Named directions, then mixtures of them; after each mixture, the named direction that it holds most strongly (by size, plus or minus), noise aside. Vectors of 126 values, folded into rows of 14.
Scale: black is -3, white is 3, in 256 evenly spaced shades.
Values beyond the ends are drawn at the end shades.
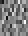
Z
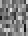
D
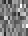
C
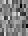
C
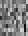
D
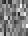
C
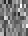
C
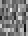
D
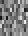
Z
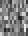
D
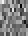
Z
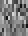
C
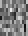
D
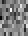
D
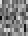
D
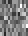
C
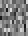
D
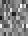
C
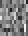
D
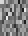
Z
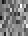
C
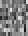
D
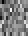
Z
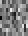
D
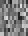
C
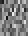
Z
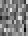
D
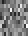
C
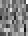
D
